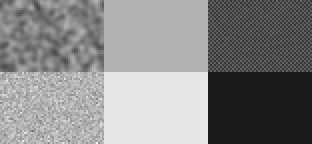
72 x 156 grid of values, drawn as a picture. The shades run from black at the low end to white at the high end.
The table splits into 2 rows of 3 panels. Panel 1,1: middling, blotchy. Panel 1,2: high, flat. Panel 1,3: low, checkered. Panel 2,1: high, fine-grained. Panel 2,2: very high, flat. Panel 2,3: very low, flat.
